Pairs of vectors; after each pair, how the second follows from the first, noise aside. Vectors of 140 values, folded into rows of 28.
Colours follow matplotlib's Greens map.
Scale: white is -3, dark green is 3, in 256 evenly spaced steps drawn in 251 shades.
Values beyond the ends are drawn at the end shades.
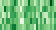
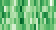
negated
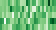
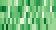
reversed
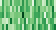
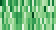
reversed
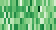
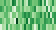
reversed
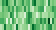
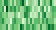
reversed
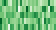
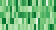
reversed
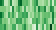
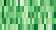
reversed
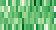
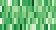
reversed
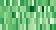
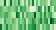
negated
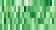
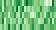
negated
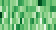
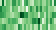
wrapped around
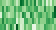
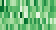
wrapped around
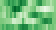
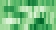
reversed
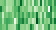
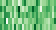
reversed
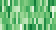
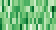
negated
